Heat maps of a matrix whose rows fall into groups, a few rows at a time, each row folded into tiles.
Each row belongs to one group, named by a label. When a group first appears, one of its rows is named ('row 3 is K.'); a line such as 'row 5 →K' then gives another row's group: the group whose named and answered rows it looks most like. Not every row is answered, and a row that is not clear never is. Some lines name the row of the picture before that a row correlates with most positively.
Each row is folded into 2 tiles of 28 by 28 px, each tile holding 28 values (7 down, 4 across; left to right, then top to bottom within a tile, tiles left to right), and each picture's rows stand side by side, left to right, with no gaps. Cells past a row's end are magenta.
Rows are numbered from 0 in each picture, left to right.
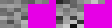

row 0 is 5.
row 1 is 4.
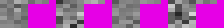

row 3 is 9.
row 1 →4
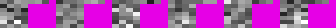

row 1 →4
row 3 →5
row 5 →5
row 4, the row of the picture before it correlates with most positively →0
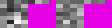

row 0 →5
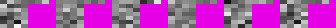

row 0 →9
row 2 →9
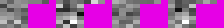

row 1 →5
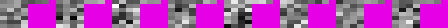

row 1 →4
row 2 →9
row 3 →5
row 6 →4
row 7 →5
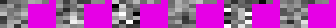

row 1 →5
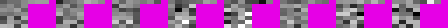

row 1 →4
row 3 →5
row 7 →5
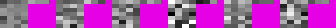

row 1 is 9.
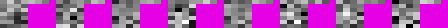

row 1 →4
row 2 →4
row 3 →5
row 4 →4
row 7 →4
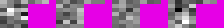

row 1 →9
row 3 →5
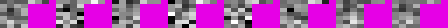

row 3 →4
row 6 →5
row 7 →5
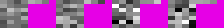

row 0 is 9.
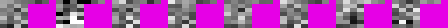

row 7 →9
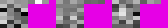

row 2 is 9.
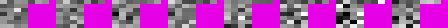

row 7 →4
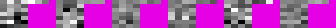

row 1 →5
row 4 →9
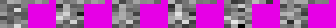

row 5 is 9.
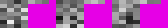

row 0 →9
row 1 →4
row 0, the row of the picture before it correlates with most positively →4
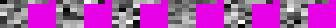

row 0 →4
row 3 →5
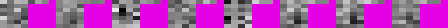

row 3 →4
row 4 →4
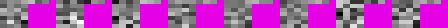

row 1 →5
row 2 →4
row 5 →4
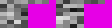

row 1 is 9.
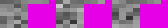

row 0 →4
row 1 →9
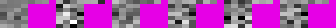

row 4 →4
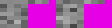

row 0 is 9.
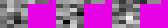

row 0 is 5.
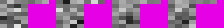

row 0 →9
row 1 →4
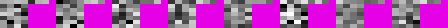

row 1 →4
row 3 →9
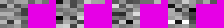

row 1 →4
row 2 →9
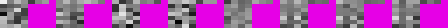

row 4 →4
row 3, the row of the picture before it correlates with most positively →0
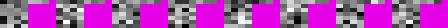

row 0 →4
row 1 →9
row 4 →5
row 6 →5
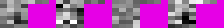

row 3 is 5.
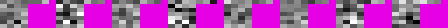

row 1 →9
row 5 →5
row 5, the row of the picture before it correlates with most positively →2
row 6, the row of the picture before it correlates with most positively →1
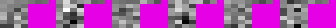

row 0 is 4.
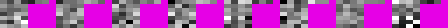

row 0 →5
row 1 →4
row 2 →9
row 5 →4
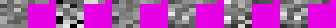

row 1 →4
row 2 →4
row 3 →4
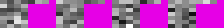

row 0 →5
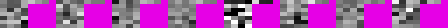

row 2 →4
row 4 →9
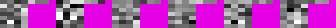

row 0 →9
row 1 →4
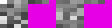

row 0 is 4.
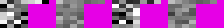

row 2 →9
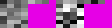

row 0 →4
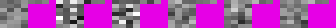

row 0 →5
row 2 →9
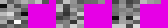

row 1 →9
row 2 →4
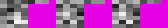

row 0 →5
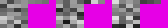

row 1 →5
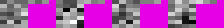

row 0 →9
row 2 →9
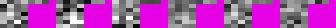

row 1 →5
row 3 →5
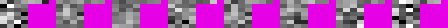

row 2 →5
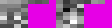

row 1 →5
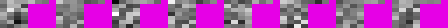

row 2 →4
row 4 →9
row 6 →4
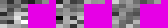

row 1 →4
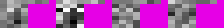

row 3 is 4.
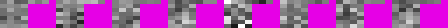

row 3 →5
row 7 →5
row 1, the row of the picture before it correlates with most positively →1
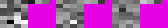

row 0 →5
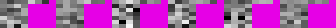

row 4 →4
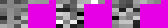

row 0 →4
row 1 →5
